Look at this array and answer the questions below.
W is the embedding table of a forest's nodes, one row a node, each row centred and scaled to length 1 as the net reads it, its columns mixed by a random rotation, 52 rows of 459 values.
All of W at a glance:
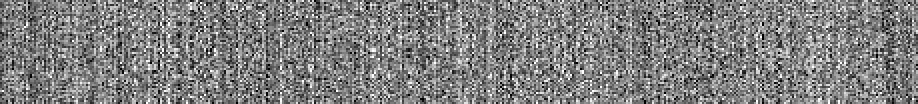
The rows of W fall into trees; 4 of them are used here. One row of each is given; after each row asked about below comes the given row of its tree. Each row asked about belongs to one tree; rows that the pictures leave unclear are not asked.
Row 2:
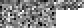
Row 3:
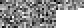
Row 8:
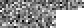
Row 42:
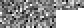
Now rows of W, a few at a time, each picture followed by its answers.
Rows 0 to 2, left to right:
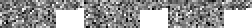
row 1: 3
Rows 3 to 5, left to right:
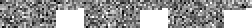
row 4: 3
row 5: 42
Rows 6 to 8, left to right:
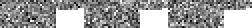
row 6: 2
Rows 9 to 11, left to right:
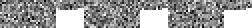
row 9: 2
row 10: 3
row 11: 42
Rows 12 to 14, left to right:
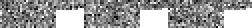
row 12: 42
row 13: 2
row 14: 8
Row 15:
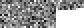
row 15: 2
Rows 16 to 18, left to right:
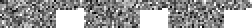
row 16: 3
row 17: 42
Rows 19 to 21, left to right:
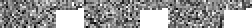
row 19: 42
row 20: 3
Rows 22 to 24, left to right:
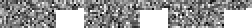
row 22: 42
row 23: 42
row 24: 2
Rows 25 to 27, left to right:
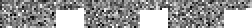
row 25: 2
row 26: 42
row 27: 2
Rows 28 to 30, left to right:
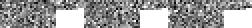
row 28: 2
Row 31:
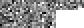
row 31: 8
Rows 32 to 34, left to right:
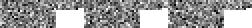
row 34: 42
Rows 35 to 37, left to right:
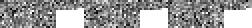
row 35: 3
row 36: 3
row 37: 2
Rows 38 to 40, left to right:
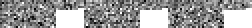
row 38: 2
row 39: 3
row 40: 42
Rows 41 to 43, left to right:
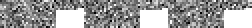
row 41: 3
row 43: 3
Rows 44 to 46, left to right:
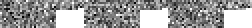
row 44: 42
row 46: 42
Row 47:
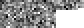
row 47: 2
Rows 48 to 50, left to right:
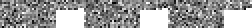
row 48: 3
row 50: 42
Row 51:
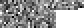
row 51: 42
